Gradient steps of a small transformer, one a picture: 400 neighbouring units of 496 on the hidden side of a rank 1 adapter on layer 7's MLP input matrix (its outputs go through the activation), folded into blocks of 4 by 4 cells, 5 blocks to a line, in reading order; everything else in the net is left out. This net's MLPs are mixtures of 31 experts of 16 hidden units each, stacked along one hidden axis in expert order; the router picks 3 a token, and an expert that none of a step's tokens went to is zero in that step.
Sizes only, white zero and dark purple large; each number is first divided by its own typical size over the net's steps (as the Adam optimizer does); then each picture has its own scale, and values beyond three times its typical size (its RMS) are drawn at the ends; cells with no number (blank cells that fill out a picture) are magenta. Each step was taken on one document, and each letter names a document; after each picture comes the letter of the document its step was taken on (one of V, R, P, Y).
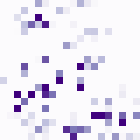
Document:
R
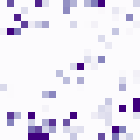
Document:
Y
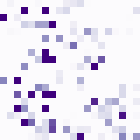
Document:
R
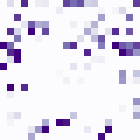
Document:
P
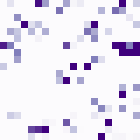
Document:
P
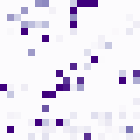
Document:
Y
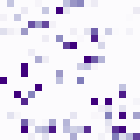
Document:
R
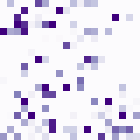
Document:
R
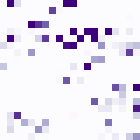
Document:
P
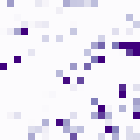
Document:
P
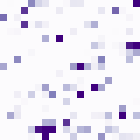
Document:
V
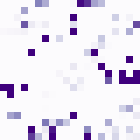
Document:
Y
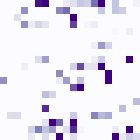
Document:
Y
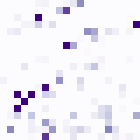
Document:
V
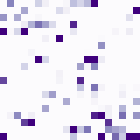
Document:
R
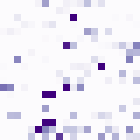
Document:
Y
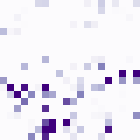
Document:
V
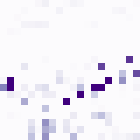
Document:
V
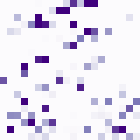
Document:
R
